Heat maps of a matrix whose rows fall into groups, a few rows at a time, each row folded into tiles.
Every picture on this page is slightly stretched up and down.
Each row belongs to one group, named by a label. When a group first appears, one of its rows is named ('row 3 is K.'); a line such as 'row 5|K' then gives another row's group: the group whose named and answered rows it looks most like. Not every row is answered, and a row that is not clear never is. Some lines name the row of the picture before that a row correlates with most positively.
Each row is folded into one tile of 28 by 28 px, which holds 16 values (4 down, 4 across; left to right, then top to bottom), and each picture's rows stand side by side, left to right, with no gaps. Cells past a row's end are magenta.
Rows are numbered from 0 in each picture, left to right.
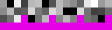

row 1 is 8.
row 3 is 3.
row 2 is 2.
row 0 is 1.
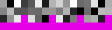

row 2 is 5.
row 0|1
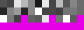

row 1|1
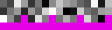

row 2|2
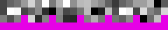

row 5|8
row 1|5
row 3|2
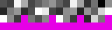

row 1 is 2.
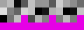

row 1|2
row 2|2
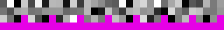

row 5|5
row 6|8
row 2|1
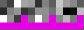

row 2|2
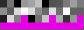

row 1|8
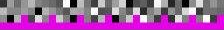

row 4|8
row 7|3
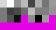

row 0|3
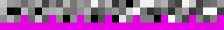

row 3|3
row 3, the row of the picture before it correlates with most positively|0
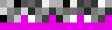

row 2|1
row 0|8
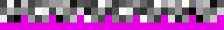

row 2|8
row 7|8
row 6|5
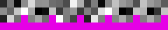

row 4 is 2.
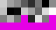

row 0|2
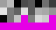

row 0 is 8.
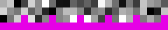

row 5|2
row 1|5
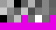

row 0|8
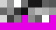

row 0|5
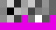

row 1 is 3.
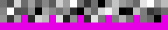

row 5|3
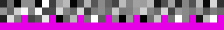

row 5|8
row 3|3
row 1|1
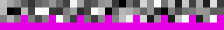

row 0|2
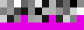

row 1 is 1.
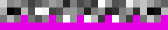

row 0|2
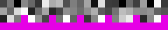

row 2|3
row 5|1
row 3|1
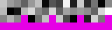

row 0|2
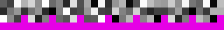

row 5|3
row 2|1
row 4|8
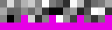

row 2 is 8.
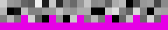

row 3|2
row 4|8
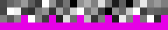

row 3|5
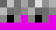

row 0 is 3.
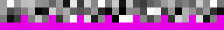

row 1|2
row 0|3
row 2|1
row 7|5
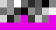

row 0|5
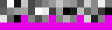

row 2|2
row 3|5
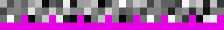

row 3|8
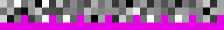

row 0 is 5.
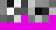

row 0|1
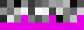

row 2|8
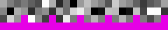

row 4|2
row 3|2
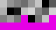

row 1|8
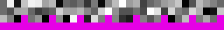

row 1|3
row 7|2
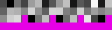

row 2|8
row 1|8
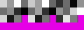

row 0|5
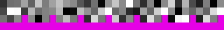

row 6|1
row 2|2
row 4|5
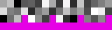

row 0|8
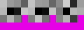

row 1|2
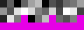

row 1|8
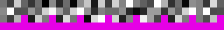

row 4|5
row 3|1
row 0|1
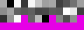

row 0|1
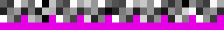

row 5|5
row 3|5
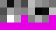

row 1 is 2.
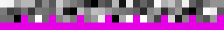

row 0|3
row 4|1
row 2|2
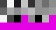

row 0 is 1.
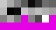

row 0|2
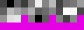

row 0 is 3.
